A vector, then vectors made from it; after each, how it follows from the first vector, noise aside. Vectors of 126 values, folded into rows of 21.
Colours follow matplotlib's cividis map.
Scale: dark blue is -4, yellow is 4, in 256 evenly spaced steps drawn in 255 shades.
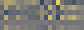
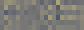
shrunk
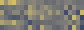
wrapped around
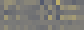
shrunk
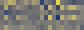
copied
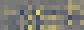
wrapped around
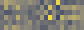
copied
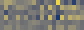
copied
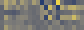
copied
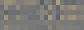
shrunk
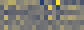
copied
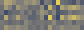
copied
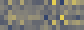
wrapped around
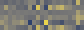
wrapped around
